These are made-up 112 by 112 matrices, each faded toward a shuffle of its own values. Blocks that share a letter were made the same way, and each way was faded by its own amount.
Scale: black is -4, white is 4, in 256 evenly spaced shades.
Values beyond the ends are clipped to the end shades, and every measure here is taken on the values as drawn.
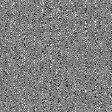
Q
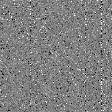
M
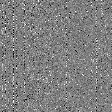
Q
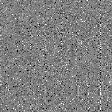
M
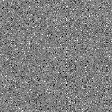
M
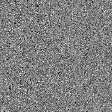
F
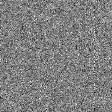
F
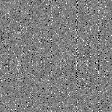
M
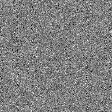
F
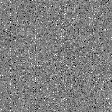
M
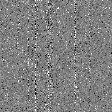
Q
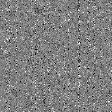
Q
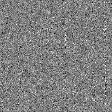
F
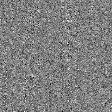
F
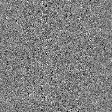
F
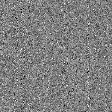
F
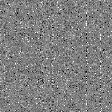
M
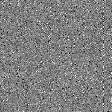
M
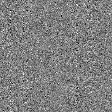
F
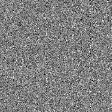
F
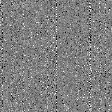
Q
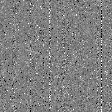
Q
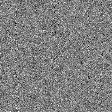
F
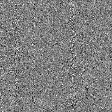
F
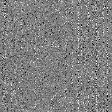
Q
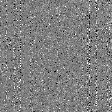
Q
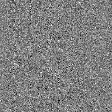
F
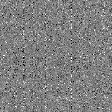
M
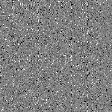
M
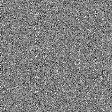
F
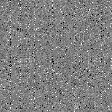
M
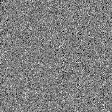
F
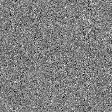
F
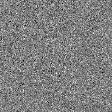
F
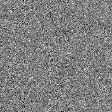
F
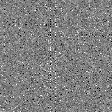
M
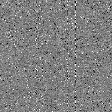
M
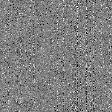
Q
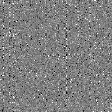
M
